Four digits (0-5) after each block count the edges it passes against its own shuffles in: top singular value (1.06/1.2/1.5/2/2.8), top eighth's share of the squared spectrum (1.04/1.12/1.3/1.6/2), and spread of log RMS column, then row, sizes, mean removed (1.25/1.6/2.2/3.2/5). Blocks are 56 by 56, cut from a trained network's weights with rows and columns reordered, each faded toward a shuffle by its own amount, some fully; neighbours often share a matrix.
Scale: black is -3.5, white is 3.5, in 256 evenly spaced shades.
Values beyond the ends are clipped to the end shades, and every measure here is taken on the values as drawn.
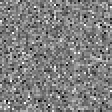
0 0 0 0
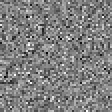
2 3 1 2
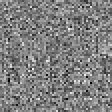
3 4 1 2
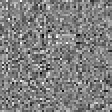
3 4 2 2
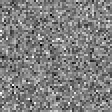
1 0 0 0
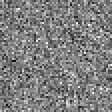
0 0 0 0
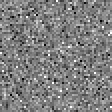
0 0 0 0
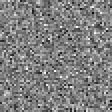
0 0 0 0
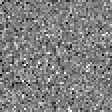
0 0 0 0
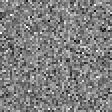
1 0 0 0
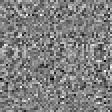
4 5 1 3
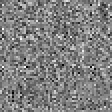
3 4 1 2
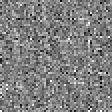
3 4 2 2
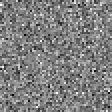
0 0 0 0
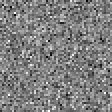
0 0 0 0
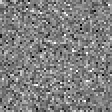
1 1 0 0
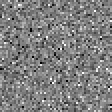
1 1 0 0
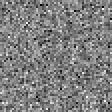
1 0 0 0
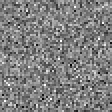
1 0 0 0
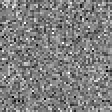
1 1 0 0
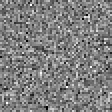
0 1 0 0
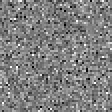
1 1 0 0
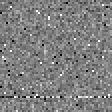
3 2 0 1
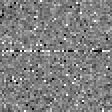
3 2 0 1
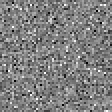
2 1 0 0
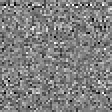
3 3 0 2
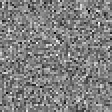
2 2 0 0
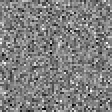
1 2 0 0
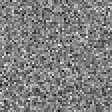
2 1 0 0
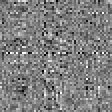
3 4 2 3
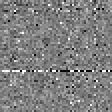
3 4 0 2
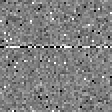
3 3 0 1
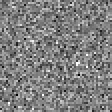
2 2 0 0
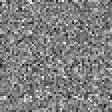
2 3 0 2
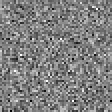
3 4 1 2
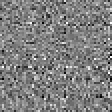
3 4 2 2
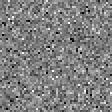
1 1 0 0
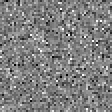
1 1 0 0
